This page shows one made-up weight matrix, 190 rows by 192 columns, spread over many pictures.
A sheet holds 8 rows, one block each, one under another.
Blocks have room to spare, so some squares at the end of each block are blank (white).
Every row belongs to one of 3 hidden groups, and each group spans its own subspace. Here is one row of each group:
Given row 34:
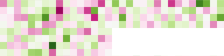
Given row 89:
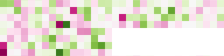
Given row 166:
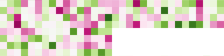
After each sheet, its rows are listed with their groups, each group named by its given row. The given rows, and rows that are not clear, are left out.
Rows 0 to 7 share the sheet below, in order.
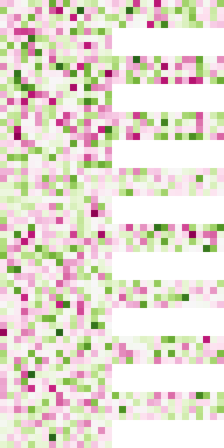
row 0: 166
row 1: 166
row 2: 166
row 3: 89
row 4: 34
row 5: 89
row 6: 89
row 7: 34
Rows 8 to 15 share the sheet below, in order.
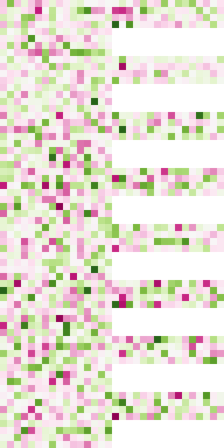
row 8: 89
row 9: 89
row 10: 34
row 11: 34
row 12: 89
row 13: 89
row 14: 34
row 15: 89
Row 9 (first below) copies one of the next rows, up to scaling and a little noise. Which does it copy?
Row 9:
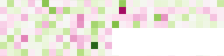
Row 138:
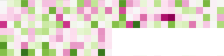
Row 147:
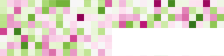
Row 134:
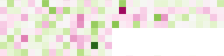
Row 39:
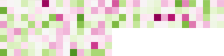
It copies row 134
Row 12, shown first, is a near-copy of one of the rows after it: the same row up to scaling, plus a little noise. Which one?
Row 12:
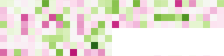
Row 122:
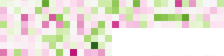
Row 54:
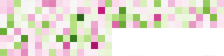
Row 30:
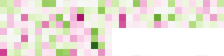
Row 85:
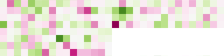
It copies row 122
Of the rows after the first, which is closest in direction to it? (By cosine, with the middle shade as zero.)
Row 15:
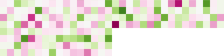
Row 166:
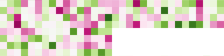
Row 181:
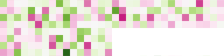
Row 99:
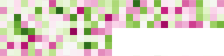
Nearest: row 99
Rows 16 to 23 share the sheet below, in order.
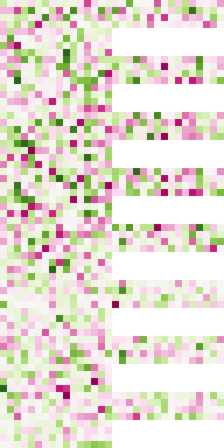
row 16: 34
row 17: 166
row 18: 166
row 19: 166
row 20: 34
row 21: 89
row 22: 89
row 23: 166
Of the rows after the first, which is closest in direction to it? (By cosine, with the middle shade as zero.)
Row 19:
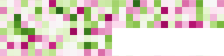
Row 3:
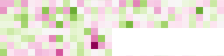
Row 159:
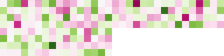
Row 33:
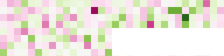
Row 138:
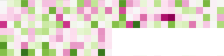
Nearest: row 138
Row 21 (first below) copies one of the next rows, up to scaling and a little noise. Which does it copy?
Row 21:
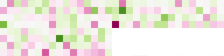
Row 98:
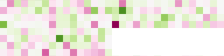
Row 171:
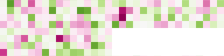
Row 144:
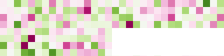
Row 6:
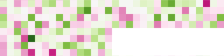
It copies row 98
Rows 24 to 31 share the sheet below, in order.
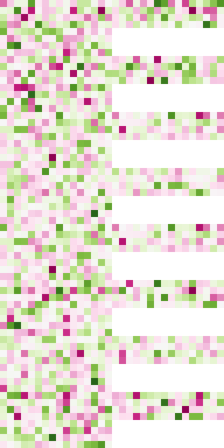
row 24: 34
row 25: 166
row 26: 34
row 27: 89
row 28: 34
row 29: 34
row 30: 89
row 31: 166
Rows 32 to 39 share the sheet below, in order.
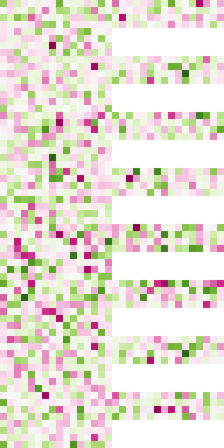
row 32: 34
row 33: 166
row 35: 166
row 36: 166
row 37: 34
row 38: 166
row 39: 89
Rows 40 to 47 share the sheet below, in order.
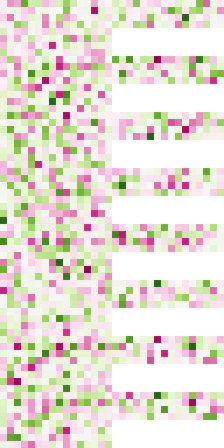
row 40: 166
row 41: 34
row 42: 166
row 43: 89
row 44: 34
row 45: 89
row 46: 34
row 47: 34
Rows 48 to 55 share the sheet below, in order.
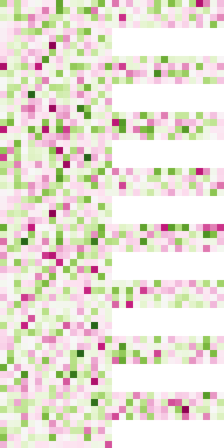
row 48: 34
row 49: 89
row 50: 34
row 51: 34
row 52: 34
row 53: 89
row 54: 89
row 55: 166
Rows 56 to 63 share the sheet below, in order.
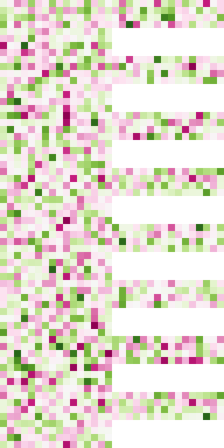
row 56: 89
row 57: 34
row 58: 166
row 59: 34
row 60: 34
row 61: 89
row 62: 166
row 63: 34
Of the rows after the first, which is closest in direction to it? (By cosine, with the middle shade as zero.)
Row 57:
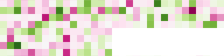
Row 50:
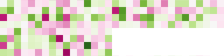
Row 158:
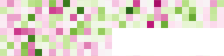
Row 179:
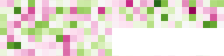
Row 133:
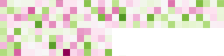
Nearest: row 179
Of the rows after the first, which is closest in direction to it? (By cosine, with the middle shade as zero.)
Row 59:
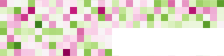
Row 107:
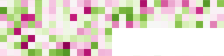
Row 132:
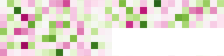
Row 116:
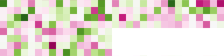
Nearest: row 132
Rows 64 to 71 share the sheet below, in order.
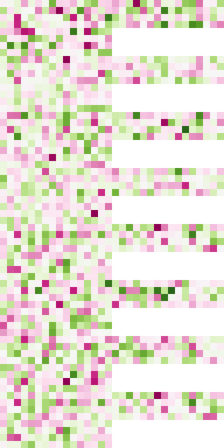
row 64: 166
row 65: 166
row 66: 166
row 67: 89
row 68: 34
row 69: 89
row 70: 89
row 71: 34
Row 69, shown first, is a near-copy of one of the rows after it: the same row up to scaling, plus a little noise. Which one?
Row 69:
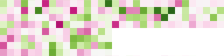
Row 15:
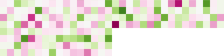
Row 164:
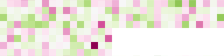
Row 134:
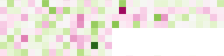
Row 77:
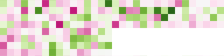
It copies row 77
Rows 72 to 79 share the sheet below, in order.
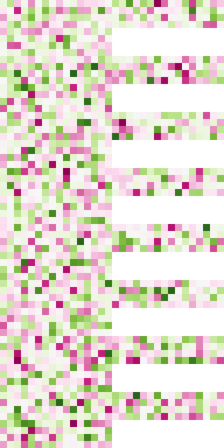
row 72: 34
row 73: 166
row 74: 89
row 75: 166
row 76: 89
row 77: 89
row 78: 166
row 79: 166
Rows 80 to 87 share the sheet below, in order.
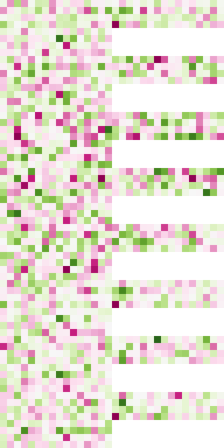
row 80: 89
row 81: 34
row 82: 166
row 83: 34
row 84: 89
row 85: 89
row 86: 89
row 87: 89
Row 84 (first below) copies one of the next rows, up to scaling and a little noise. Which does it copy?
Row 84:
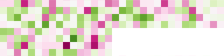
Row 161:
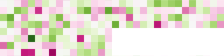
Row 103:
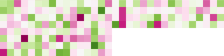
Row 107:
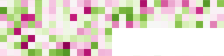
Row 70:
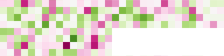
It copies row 70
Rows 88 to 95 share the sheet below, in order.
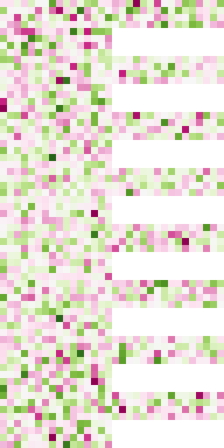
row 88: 166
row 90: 166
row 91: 89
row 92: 166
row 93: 34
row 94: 89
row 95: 34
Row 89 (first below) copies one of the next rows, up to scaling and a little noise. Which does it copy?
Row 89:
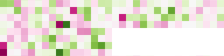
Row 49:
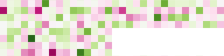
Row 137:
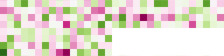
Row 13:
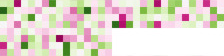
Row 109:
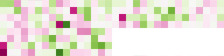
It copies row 109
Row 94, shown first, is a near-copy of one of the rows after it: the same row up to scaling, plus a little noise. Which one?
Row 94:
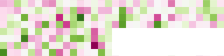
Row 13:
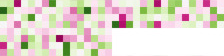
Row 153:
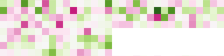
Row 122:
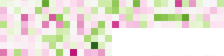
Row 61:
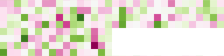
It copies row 61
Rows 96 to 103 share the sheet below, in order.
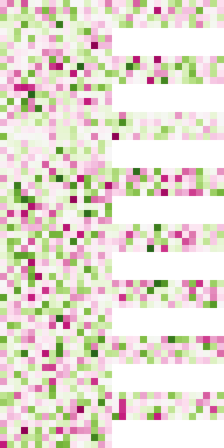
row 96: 89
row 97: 166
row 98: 89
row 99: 166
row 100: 166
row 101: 34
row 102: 34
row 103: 89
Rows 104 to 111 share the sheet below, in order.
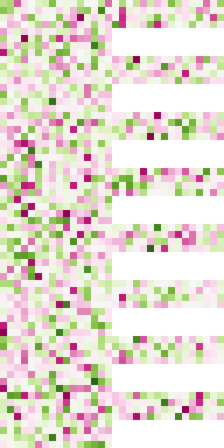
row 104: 89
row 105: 166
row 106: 166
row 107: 89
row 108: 166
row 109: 89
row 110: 89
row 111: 166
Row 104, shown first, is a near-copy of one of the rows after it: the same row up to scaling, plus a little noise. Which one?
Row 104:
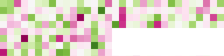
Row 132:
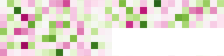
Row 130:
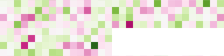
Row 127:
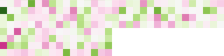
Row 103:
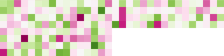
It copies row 103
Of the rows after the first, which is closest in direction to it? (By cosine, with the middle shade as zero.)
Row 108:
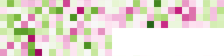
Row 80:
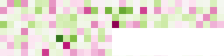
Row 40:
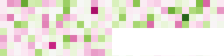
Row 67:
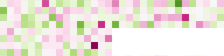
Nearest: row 80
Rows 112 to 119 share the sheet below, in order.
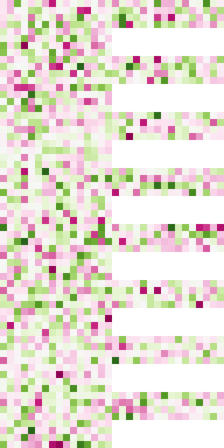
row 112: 89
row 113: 166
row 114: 89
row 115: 89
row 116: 34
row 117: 89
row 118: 89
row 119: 89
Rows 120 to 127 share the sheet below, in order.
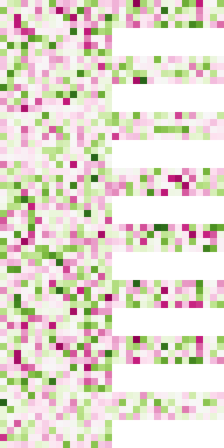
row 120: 166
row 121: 89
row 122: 89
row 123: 166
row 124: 34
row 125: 166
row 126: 166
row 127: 89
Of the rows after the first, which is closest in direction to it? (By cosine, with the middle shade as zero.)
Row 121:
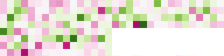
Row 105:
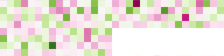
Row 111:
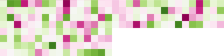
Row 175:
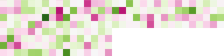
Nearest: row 111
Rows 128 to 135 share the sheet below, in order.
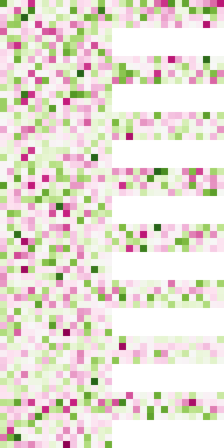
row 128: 34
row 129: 89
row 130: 89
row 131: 34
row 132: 89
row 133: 34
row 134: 89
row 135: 34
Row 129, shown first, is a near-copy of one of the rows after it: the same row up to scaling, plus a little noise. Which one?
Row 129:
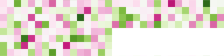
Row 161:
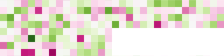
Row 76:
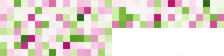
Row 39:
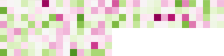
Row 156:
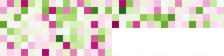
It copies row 76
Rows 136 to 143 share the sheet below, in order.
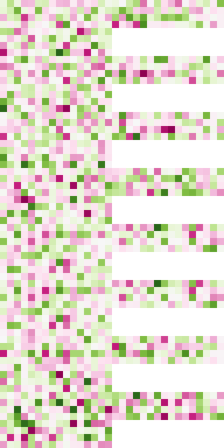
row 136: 89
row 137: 89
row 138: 89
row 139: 166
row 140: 34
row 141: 34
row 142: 34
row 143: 166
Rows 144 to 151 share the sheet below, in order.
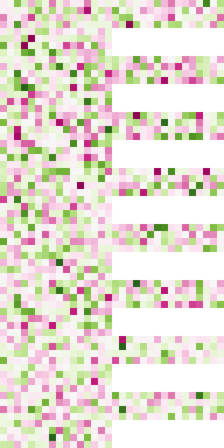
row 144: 89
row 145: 166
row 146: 166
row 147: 89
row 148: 34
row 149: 166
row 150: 89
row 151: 34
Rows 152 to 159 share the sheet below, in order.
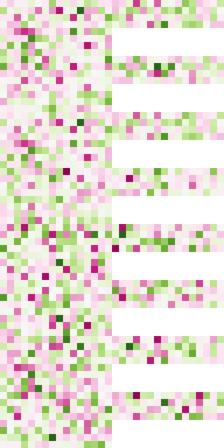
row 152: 166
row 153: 89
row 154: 166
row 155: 166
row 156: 89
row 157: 34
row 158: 166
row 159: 166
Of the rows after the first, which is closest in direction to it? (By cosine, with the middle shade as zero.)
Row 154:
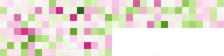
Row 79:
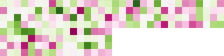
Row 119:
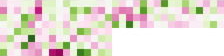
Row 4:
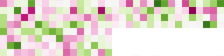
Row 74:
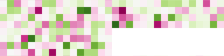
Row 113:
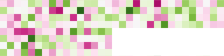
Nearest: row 113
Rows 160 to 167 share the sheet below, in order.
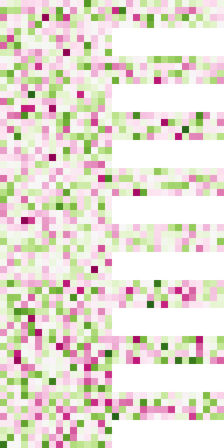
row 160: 34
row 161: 89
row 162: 166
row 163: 89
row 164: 89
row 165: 166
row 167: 89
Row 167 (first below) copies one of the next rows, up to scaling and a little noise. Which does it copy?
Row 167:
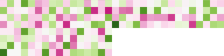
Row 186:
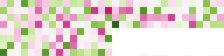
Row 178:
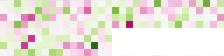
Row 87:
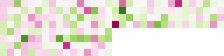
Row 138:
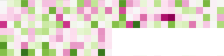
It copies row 186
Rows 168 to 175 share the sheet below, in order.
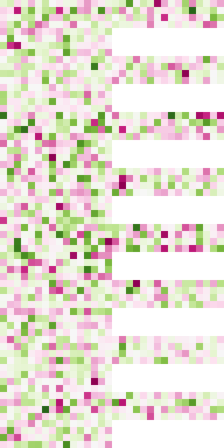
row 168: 34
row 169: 166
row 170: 34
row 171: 89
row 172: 166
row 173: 166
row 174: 89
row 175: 34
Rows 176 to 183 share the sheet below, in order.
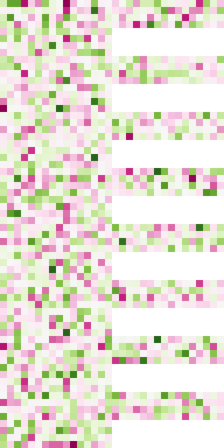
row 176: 166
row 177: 89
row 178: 89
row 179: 34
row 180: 34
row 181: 34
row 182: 89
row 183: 89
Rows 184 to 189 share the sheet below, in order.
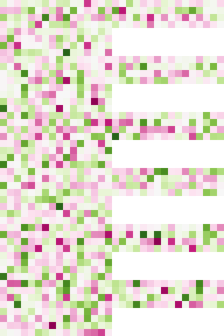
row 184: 34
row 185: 89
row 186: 89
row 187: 34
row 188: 89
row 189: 166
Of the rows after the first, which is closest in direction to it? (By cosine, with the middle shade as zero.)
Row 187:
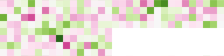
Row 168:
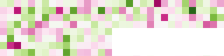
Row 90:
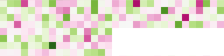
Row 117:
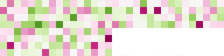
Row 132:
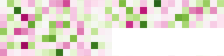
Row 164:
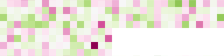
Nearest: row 132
